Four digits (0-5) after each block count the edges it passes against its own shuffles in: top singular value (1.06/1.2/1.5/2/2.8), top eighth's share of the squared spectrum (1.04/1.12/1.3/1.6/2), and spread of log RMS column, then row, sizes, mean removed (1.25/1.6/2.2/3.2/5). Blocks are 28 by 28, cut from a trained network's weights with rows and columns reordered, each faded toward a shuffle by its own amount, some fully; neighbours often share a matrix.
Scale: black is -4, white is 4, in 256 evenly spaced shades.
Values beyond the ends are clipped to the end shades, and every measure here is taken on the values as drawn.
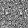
2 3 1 1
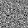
2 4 1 1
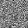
2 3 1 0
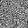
2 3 1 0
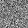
1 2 0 0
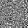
3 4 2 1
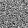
1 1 0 0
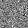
0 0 0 0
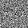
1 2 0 0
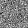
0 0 0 0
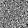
1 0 0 0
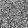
1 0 0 0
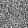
1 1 0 0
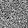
0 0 0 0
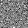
1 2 0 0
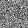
0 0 0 0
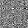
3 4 0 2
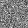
1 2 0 0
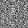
3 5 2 1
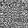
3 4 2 0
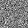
2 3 1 0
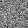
2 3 0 0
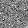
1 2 0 0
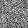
0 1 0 0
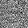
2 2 1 0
